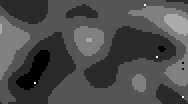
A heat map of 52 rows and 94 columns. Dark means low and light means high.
The top right is the ninth with the highest average. Six lone cells stand out: four far higher and two far lower than their neighbours. On average the colour sits 30% of the way up the scale. The bottom middle is the smoothest part.
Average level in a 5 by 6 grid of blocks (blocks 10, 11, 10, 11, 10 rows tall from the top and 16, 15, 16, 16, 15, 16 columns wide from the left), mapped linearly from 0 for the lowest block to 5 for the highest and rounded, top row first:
122344
424325
403212
202134
113332
